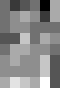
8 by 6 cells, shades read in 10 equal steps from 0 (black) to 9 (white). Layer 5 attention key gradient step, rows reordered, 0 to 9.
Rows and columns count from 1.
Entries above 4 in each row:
1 4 2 3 4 5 5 5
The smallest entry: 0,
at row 1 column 5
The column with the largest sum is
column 3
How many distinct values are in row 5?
3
